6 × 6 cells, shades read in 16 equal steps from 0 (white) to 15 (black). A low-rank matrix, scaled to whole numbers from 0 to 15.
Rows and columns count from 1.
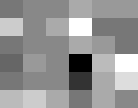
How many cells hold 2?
1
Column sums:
40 37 38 45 34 31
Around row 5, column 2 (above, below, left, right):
6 3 8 7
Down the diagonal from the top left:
8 7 7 15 5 7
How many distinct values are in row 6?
5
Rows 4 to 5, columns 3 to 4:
7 15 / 7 12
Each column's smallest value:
3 3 5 0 4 0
